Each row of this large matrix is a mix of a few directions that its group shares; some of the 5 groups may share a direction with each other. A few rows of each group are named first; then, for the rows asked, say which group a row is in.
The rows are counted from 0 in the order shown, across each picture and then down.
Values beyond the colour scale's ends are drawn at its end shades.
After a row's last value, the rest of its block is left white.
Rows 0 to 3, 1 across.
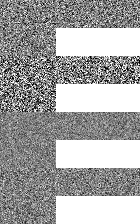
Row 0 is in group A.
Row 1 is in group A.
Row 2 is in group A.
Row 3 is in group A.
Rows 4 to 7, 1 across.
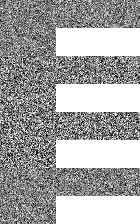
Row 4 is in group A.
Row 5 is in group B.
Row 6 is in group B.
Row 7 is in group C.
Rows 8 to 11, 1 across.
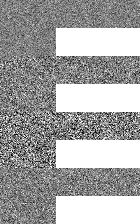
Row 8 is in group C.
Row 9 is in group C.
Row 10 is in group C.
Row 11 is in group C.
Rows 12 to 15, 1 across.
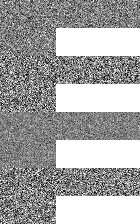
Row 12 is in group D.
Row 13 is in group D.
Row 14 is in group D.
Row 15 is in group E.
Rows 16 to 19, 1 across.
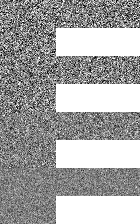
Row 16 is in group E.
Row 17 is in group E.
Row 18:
D
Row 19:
B
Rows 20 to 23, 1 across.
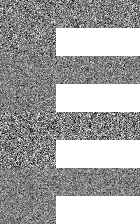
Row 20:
C
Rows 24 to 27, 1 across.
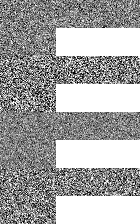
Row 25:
C
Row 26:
A
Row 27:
A
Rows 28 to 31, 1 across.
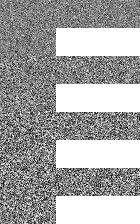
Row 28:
C
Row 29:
A
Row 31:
A
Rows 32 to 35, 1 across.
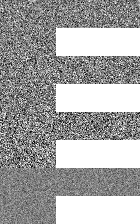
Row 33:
A
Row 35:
A
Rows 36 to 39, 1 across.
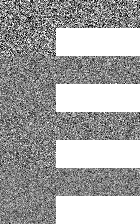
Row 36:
D
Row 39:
D
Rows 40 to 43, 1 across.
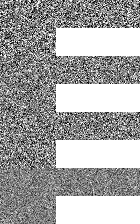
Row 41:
C
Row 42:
A
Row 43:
E
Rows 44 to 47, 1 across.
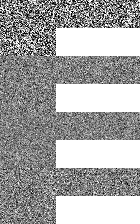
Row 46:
B
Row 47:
E
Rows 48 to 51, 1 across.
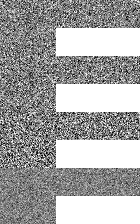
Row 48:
D
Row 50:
B
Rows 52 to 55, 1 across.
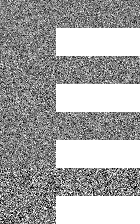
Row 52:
C
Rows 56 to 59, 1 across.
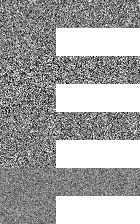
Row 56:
B
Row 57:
D
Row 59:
B
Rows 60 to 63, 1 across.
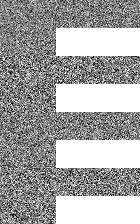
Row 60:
A
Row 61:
D
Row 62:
C
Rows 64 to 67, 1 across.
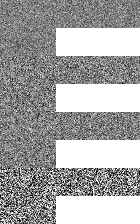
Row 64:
B
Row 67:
E
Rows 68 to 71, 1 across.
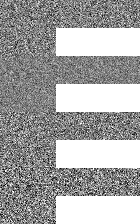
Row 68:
E
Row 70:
C
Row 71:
D
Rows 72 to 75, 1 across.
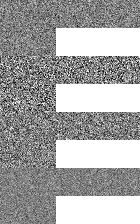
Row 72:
A
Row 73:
C
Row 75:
E
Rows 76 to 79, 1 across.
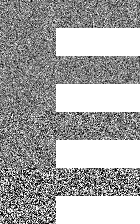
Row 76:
E
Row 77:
B
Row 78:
C
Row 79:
B
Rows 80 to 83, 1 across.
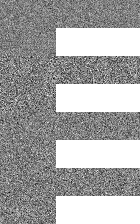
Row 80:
D
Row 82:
B
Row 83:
B
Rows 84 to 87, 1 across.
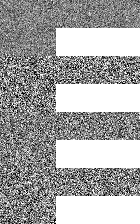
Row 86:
C
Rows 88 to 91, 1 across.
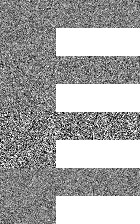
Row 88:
D
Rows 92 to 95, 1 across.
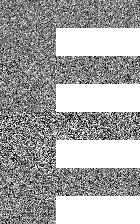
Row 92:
A
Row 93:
C
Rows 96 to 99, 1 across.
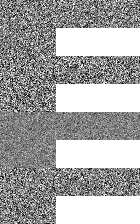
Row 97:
C
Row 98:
E
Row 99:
C
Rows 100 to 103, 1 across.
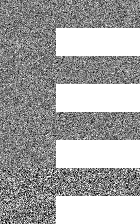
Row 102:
A
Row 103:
D
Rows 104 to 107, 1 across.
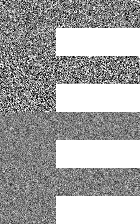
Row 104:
D
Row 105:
B
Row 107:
D
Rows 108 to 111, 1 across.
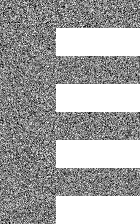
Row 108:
A
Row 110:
B
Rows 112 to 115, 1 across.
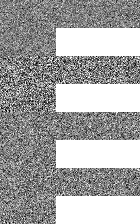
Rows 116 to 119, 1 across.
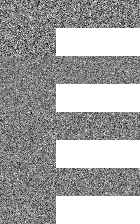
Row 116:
E
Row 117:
E
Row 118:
D
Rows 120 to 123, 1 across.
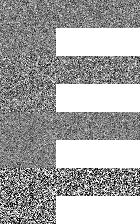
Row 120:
A
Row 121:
D
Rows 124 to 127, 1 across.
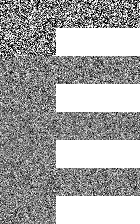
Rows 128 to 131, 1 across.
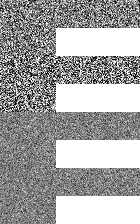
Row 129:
E
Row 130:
C
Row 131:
A
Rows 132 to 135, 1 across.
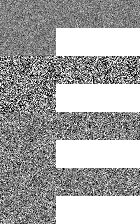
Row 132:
C
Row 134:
D
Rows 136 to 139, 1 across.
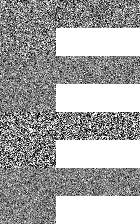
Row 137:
A
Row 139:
C
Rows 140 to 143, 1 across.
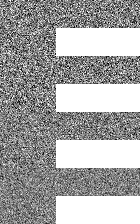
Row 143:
B
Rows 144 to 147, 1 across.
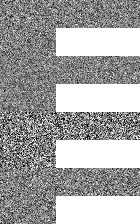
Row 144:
D
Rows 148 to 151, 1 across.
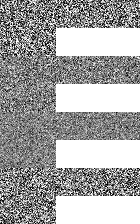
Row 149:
D
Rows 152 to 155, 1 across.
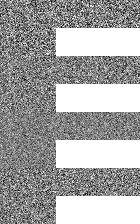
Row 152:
A
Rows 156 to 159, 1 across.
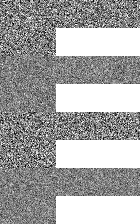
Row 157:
A
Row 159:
D
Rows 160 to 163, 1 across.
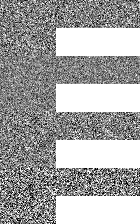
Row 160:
A
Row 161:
B
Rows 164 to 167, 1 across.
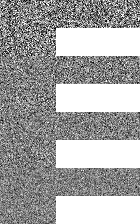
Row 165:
A
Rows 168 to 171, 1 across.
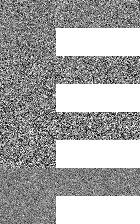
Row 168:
A
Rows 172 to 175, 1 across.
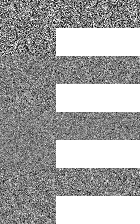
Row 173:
C
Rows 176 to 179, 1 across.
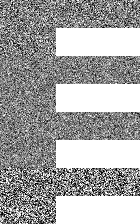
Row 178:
D
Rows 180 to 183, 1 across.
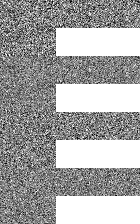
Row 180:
D
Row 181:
D
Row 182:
A
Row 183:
C
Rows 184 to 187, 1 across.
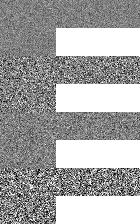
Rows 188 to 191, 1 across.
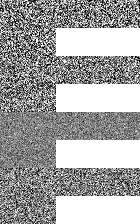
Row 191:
E
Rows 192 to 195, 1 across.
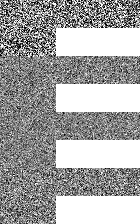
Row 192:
B
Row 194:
E
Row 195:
B
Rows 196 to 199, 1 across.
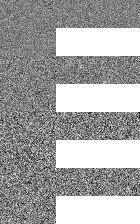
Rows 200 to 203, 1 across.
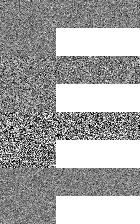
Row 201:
A
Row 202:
D
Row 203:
E
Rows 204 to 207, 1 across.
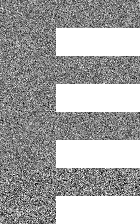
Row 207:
B
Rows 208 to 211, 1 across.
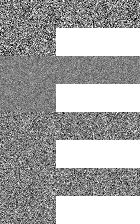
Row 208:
E
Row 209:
E
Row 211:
E
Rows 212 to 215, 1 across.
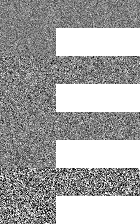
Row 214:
C
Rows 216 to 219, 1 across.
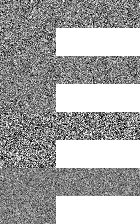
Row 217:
E
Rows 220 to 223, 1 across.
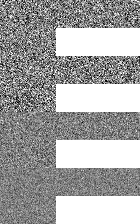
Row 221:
B
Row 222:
B
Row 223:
B
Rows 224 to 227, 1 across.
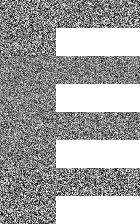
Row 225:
B
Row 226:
B
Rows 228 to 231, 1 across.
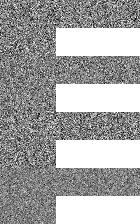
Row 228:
E
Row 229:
C
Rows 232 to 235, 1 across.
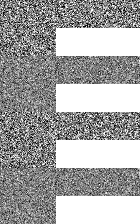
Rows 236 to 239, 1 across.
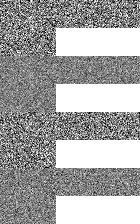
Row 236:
D
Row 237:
E
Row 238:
B
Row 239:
E
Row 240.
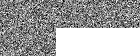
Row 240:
E
